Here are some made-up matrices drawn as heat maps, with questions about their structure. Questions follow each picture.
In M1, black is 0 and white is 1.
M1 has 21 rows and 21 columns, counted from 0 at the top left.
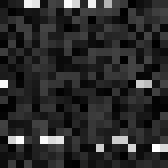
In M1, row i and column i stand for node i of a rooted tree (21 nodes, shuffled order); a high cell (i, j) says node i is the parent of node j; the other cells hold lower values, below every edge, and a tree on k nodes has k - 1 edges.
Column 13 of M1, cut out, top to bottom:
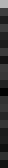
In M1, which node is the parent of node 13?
0
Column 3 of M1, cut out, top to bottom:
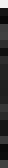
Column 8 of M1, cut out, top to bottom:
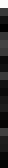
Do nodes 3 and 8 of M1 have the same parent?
yes
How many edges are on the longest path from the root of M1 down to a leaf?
2
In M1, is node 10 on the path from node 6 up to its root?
yes
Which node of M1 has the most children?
17
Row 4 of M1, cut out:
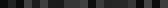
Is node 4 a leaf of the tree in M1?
yes
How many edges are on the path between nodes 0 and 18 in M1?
2
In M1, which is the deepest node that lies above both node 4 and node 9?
0
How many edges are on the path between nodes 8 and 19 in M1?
4
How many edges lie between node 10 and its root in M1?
0
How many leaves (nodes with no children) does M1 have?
17
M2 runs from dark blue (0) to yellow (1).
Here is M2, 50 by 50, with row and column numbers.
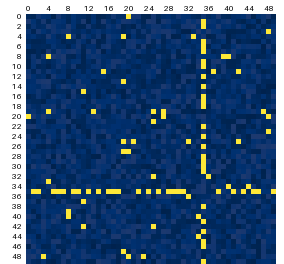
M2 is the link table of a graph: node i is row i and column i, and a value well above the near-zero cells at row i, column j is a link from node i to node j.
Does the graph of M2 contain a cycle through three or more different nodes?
no
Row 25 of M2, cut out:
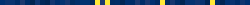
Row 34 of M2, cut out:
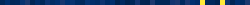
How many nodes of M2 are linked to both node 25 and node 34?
0
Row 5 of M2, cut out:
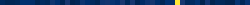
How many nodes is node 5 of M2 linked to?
1
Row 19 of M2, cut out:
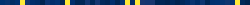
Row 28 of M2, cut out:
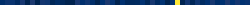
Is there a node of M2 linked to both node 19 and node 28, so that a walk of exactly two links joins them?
no
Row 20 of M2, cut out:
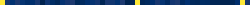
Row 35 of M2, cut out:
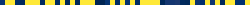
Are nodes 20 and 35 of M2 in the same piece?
no
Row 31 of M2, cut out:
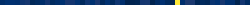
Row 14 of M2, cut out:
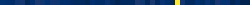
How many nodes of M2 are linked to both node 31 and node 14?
1
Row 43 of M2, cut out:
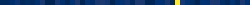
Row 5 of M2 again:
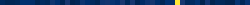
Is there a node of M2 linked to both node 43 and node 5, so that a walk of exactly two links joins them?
yes
